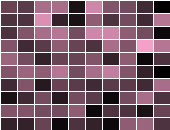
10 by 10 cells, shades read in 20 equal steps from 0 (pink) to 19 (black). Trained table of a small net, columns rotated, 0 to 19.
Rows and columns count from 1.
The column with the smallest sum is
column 3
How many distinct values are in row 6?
9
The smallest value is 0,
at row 4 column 9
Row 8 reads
17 14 10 16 10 12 18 10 6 13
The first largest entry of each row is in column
10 5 10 2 9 10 3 7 6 4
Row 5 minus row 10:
-8 -5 4 -7 -2 -6 -3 0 11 0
